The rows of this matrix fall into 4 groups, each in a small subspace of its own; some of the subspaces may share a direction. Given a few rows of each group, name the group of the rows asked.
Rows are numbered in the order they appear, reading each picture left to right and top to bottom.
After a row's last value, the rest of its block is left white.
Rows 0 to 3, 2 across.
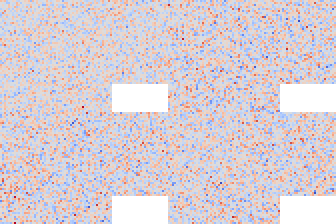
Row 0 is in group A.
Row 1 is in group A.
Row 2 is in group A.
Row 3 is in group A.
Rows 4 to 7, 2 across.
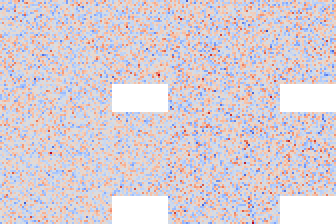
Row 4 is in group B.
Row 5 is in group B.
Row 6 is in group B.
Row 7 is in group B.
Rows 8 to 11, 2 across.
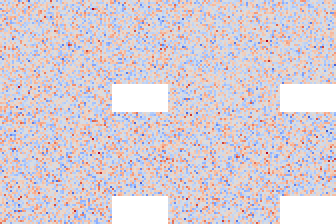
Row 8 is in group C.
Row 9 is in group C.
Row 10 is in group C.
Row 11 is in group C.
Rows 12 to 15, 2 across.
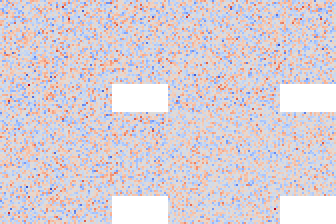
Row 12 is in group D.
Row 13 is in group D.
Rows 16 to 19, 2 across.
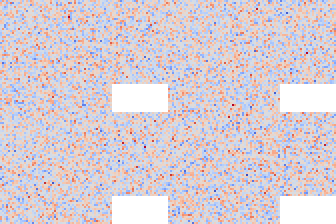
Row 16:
D
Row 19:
D
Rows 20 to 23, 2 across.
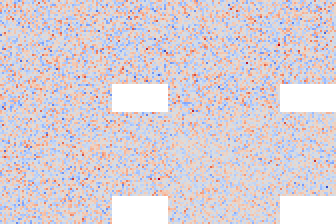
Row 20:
B
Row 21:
D
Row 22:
A
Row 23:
B
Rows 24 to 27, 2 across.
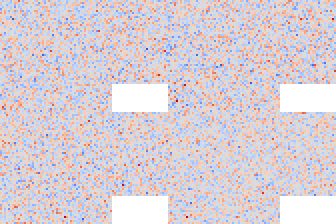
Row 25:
B
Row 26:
A
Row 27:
C
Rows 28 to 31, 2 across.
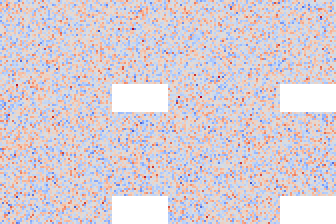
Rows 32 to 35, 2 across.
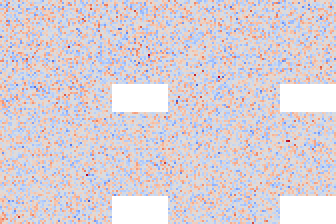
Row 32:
B
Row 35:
B
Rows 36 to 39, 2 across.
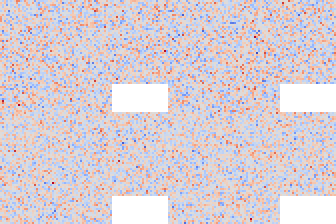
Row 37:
A
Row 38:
A
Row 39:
A
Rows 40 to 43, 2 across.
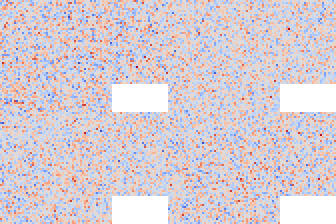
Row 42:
A
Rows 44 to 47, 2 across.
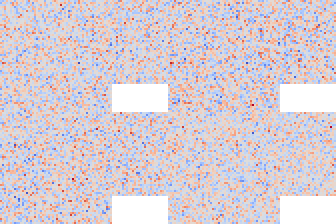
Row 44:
D
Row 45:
D
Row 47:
A
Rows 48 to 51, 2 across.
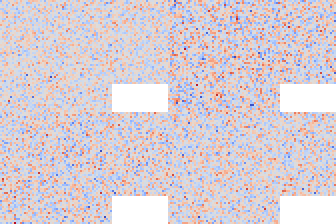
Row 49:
D
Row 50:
A
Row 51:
B
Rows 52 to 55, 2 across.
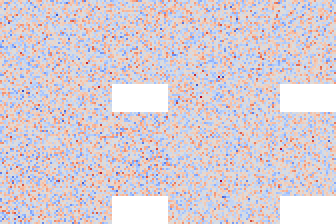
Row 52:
C
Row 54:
B
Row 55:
C
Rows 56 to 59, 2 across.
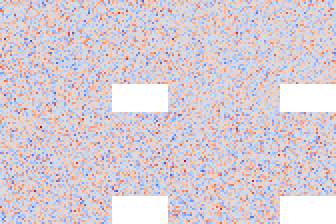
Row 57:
A
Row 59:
D
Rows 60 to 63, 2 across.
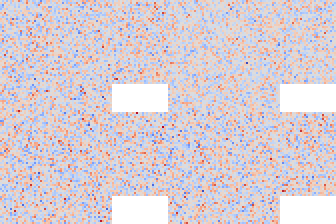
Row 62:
A
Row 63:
B
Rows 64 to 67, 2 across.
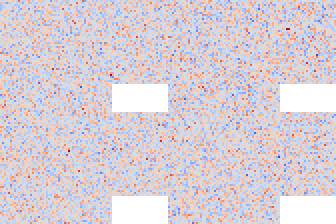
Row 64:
C
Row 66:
C
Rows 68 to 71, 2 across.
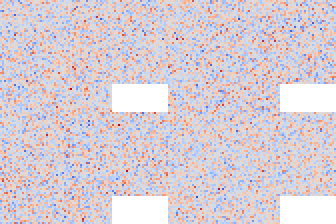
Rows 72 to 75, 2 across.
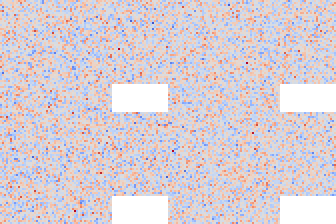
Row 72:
A
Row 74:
C
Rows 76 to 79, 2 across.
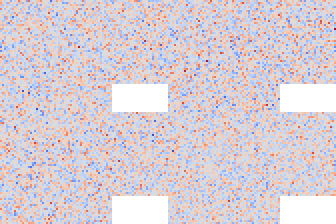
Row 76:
C
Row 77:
A
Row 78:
A
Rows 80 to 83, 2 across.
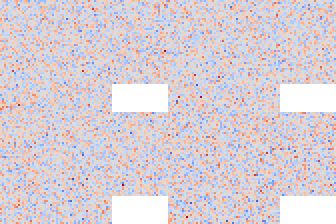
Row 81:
D
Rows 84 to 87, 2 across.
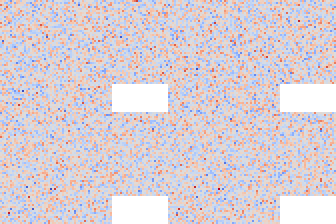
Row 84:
C
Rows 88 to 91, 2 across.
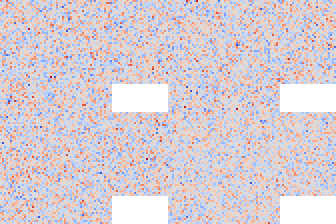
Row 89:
C
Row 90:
C
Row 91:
C
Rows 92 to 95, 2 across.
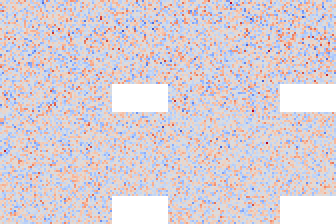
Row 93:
B
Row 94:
A
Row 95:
B
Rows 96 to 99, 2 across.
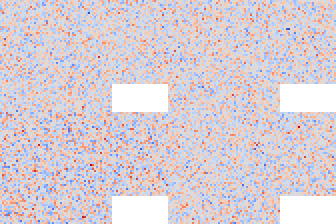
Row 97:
B
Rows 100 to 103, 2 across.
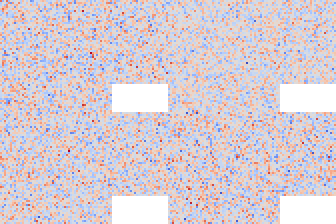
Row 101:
D
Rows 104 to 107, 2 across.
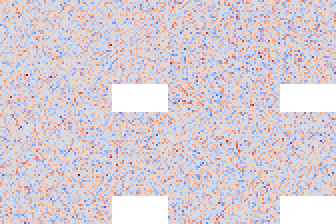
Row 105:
D
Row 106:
D
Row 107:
A
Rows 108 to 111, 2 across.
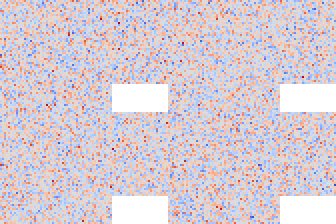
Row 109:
B
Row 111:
D
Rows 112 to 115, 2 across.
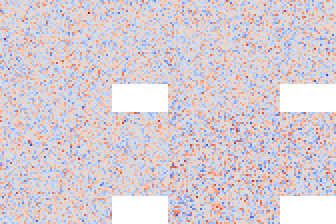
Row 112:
A
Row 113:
B
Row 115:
D
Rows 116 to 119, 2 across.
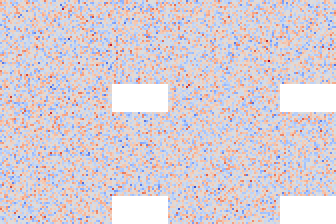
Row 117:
C
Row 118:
B
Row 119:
D
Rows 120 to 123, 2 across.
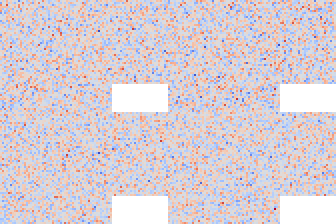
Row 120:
B
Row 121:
D
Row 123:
A
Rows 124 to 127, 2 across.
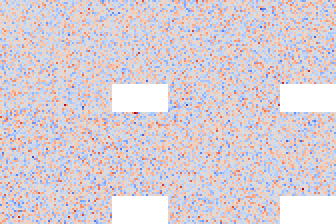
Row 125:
C
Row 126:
C
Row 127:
B
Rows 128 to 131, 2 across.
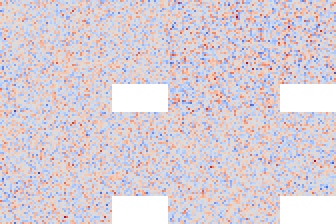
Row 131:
B
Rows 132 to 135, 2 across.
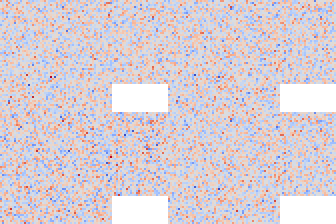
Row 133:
D
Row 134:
D
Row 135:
D
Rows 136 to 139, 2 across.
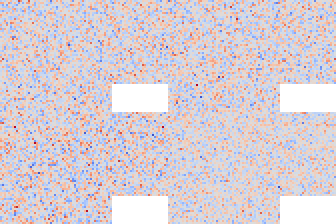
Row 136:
C
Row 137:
D
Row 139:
C
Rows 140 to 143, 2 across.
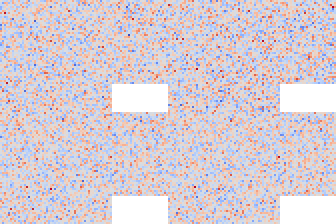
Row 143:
D
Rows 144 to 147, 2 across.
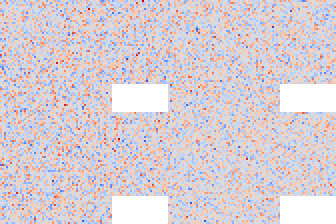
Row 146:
C
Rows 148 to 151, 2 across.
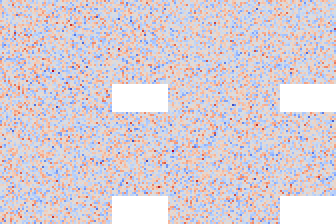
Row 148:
A
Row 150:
B
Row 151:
A
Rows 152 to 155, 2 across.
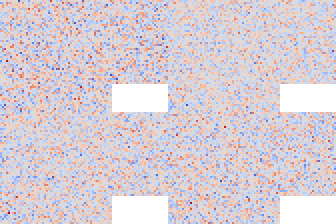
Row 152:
C
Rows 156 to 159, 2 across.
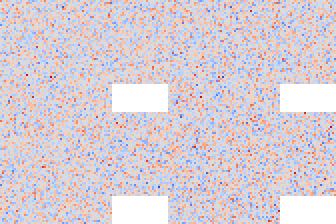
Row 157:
D
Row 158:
B
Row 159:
A
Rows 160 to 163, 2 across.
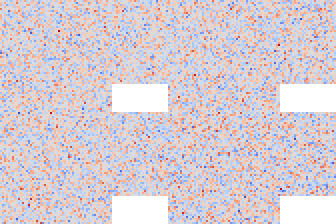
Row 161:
D
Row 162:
C
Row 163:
B
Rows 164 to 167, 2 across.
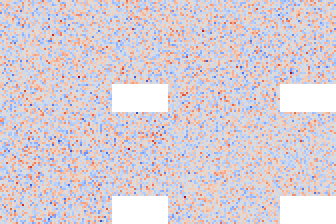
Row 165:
A
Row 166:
A
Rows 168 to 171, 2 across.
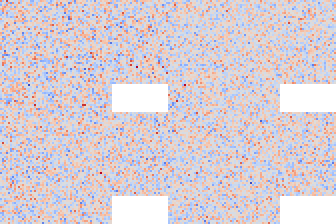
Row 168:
D
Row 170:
C
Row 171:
C
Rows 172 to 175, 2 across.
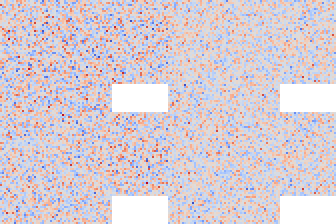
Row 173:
B
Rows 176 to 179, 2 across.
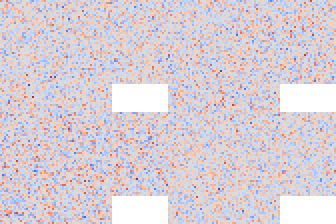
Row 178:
D
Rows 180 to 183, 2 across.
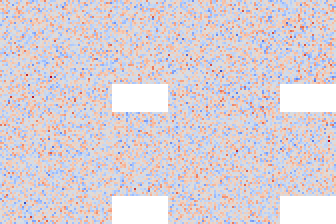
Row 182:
B
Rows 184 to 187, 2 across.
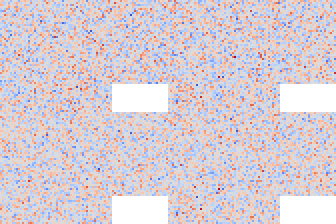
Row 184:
A
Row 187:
D
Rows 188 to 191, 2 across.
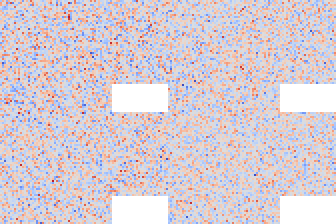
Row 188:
D
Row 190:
C
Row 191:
C
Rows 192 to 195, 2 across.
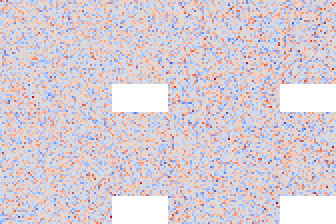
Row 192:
D
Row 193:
D
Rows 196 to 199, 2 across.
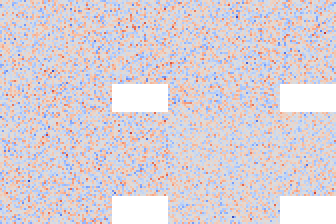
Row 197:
D
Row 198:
A
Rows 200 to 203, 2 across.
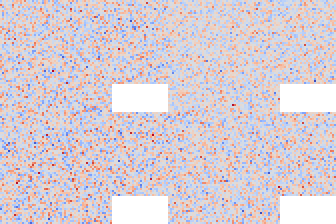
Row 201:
A
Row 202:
A
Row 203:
C
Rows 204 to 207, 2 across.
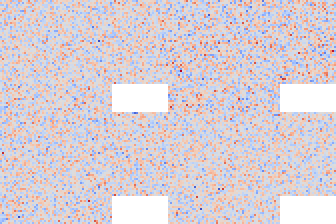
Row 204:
C
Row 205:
B
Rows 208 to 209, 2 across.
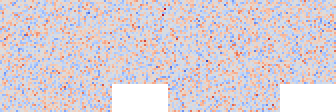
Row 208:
A
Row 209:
A
